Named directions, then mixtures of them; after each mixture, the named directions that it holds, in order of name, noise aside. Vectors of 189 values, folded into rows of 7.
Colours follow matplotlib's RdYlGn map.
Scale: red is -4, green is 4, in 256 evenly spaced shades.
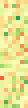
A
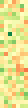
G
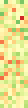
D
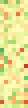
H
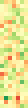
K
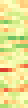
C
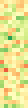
A, C, K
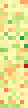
A, C, H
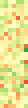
A, C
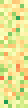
A, G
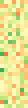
A, G, H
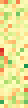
H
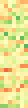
A, C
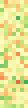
A, K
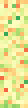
A, C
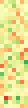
K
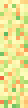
A, H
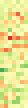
C, K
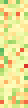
H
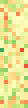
H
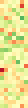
C, D, G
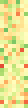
H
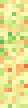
C, G, H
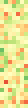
H
